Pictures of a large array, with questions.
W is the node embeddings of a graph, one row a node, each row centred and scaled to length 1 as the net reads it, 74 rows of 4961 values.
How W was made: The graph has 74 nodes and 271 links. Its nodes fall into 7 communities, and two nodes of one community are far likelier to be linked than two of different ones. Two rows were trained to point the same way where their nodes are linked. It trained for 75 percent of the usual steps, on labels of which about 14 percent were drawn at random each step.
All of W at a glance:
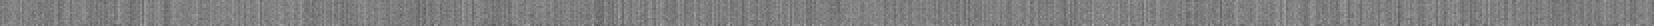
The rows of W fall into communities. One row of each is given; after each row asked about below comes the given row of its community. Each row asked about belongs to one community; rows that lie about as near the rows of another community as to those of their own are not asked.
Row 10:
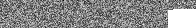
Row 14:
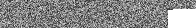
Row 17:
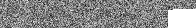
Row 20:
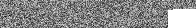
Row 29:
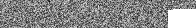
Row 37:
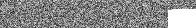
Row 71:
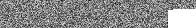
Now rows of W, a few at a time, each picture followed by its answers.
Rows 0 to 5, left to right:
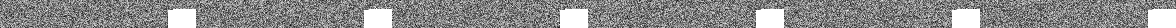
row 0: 17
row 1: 29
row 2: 17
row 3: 14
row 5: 71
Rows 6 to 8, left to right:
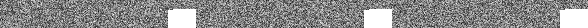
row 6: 71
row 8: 17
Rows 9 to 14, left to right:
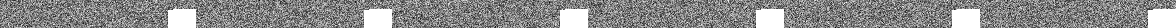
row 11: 10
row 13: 14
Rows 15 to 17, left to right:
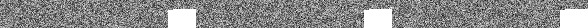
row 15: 20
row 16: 37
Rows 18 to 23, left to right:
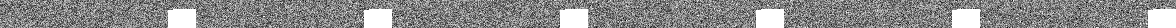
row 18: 10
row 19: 14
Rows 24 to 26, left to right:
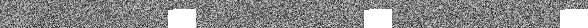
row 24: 14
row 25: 14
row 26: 29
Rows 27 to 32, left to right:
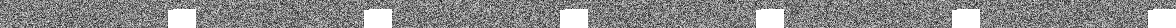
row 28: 10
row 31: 17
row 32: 10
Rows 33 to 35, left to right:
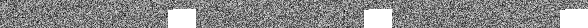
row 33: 37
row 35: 71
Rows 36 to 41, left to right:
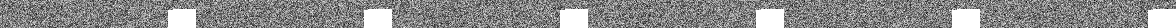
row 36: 10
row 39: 37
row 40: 20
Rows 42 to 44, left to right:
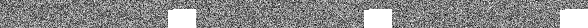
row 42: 10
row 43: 14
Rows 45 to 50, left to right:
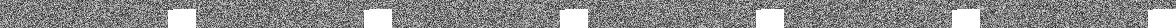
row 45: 37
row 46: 37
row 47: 14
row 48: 10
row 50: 37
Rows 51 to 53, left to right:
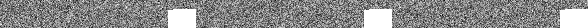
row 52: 37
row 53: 37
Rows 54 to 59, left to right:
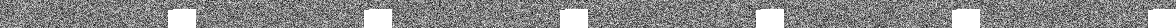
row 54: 14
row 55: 10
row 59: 17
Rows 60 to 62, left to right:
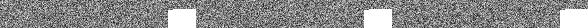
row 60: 71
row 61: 71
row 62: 10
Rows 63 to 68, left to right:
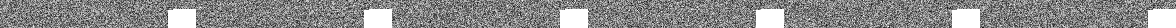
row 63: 29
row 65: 37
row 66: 20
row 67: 17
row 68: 29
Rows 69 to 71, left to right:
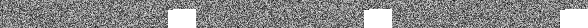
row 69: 71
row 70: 14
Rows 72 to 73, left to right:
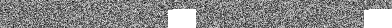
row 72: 20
